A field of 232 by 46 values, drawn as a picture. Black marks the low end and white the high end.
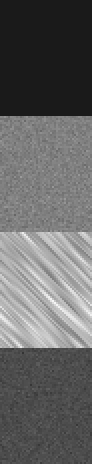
It is made of 4 by 1 panels. Panel 1,1: very low, flat. Panel 2,1: middling, fine-grained, faint in contrast. Panel 3,1: high, slanting down to the right. Panel 4,1: low, fine-grained, faint in contrast.
